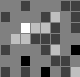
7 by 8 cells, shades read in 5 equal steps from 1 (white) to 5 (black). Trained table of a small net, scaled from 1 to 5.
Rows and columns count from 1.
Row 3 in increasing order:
1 2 2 3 3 3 4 4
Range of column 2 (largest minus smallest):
1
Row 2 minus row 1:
1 0 -1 0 1 -1 -1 0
